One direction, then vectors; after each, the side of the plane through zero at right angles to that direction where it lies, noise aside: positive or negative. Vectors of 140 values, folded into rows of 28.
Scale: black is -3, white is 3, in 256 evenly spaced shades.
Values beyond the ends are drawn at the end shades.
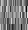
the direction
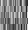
positive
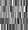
positive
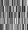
negative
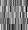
positive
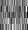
negative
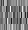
negative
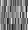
positive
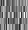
negative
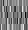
negative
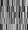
negative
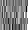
positive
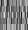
negative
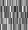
negative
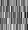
negative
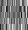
negative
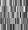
positive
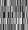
positive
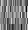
positive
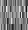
positive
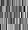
negative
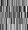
negative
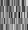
negative
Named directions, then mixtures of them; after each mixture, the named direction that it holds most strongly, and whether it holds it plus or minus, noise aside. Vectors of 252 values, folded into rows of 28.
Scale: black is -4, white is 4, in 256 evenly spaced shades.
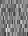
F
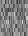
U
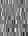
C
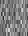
F, plus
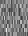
F, plus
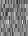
U, plus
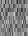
U, plus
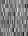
U, minus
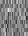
U, minus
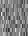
C, plus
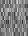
U, minus
